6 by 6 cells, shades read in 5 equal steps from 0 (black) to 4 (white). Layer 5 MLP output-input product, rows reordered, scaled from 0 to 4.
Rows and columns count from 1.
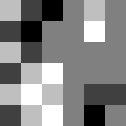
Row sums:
11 11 12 14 14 12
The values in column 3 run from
0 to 4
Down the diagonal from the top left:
3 0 2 2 1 2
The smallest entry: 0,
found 3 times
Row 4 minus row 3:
-2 2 2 0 0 0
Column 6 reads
2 2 2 2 1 2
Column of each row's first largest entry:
1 5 1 3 2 3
